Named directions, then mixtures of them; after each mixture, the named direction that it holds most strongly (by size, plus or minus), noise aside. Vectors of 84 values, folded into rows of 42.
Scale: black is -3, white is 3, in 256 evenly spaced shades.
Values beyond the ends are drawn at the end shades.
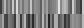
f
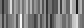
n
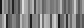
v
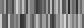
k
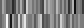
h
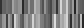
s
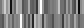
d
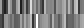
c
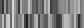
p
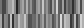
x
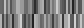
d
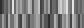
s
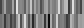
f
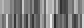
s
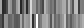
c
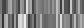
x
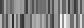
k
